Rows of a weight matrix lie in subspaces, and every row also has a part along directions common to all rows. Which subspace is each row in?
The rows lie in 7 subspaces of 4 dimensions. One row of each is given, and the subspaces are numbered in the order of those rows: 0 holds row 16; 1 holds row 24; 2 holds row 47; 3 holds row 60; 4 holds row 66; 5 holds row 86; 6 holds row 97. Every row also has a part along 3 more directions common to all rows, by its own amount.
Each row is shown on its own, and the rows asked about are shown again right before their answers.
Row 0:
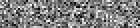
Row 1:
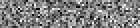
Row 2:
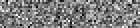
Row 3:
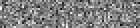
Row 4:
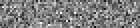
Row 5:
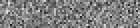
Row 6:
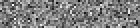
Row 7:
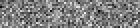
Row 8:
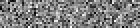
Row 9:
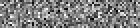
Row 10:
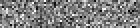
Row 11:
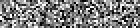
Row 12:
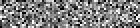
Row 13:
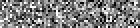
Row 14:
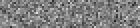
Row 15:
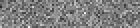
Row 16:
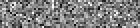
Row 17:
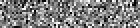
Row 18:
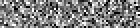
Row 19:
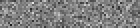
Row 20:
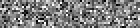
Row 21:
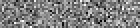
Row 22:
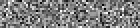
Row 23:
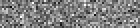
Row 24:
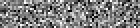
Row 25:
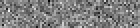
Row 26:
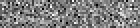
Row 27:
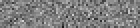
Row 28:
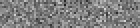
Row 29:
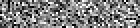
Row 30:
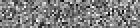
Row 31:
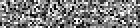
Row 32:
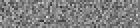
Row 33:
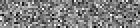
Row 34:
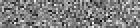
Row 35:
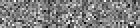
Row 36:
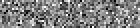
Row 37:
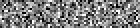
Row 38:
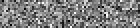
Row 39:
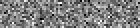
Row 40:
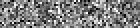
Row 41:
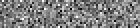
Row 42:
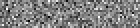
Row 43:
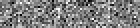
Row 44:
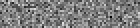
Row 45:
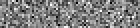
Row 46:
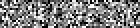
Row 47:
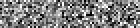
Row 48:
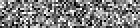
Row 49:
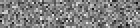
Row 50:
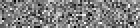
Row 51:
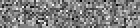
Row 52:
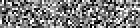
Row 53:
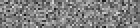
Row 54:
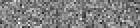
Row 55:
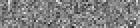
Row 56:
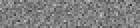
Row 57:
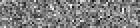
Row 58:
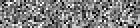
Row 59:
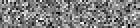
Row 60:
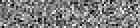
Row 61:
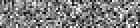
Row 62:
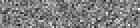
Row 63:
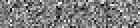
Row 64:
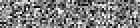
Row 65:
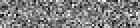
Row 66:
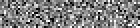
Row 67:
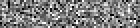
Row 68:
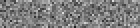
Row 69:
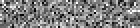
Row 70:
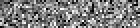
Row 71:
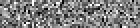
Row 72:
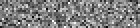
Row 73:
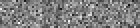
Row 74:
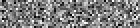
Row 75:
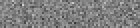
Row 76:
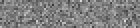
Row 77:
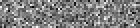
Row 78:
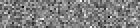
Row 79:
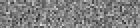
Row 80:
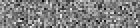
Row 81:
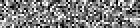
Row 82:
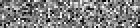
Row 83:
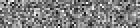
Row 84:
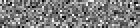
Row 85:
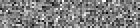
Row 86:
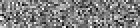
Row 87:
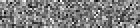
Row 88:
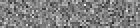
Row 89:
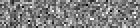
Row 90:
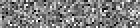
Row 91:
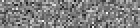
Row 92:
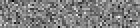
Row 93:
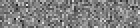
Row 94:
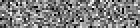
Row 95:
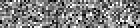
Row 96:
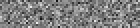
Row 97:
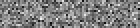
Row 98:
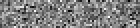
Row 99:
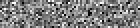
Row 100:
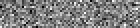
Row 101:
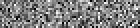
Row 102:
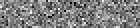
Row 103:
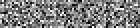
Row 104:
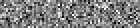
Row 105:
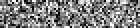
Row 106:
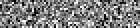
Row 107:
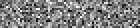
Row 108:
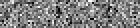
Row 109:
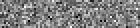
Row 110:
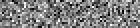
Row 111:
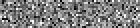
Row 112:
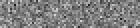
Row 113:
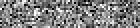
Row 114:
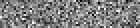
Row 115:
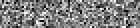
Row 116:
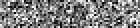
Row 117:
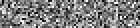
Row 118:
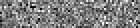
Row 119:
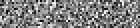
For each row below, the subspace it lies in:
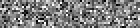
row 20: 6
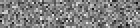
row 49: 6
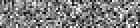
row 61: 6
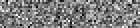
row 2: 1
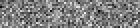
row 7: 4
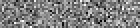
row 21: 0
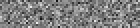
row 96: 6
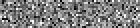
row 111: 2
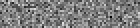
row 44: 5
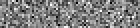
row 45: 3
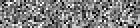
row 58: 2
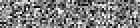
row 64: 0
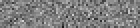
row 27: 0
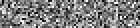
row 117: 4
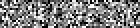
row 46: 2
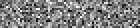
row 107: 4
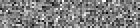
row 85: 6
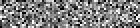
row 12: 2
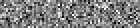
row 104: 2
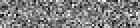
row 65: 6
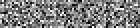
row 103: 6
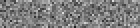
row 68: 2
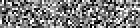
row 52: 6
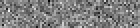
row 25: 4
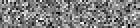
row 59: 6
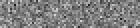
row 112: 5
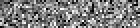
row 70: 3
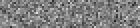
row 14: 4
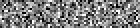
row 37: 2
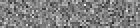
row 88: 3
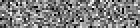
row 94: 5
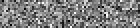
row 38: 1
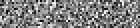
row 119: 1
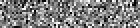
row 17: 3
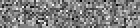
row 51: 6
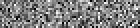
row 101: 4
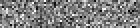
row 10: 1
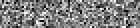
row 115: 6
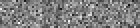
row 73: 2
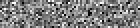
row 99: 0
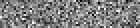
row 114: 2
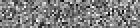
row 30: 5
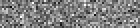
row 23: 1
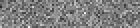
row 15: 4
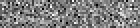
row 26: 5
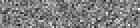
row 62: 6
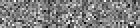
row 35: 2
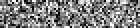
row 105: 3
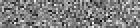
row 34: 0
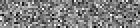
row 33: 5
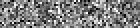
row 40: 0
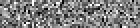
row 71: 0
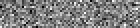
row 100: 4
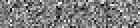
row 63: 0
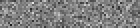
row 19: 1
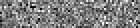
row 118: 3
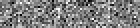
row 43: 0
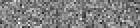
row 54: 2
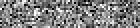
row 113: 0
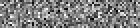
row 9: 0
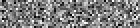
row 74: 2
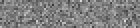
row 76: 6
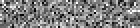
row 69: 1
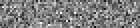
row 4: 1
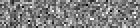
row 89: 0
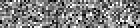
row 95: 2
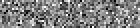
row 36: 6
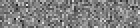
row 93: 5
